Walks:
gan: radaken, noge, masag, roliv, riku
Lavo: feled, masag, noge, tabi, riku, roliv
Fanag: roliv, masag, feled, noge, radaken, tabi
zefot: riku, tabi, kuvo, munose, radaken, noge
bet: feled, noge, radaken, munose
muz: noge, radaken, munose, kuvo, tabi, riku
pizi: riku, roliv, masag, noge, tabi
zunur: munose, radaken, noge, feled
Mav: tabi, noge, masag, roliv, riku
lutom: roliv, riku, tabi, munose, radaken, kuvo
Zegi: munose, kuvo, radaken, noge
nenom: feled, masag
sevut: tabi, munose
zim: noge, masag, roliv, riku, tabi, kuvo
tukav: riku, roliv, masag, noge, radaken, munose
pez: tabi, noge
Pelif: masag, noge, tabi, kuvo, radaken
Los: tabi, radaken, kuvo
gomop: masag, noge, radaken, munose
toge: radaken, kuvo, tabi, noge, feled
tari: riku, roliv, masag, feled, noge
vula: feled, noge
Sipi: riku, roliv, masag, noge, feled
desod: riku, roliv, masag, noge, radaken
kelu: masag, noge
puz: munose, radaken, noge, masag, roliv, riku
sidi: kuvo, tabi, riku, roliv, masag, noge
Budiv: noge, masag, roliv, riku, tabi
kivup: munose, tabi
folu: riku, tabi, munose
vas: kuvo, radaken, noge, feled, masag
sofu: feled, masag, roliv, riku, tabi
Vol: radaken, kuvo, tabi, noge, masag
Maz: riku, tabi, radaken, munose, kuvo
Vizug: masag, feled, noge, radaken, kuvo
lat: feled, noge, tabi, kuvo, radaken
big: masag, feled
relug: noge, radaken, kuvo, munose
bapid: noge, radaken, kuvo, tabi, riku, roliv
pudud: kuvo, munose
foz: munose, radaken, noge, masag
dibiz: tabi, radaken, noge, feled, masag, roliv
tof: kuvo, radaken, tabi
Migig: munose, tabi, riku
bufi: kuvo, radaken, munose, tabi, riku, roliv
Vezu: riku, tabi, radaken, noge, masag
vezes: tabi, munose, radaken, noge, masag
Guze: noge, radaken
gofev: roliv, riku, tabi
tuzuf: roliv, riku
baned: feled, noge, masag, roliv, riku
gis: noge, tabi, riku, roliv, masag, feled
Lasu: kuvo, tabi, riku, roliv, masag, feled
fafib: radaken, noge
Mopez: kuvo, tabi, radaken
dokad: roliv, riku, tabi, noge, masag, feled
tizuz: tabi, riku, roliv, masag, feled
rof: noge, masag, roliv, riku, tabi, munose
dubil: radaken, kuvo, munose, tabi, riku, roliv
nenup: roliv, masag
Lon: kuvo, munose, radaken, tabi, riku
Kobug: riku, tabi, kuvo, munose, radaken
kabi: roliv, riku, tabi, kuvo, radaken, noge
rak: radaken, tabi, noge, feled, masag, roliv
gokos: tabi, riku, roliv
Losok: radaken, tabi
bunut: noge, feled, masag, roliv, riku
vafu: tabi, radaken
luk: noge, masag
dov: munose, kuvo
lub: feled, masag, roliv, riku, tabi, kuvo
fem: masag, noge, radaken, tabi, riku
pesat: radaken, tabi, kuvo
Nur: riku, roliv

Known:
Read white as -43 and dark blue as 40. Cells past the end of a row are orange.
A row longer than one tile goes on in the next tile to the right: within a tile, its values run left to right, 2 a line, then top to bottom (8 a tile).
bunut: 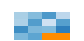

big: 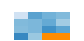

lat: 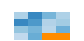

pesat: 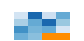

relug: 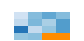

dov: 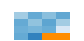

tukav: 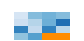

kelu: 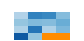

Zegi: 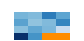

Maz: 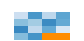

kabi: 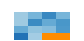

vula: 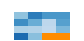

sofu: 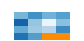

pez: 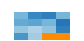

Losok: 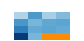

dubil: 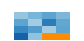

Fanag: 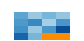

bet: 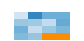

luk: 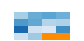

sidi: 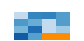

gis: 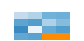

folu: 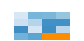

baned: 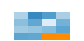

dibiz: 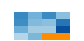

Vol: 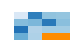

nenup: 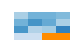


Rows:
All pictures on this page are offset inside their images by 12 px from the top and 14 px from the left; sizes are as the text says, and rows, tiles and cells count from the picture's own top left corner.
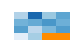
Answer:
Los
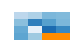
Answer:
dokad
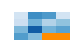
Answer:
fem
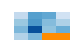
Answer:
Pelif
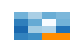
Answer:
Budiv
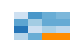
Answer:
Vezu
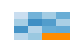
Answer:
lutom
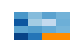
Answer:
kivup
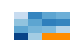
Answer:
fafib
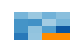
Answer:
gofev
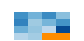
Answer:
gokos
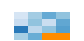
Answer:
rof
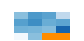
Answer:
vafu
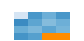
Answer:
Lasu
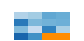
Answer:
zunur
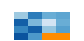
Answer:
tof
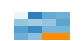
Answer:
pudud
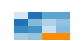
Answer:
vas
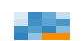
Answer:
gan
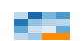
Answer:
nenom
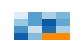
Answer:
toge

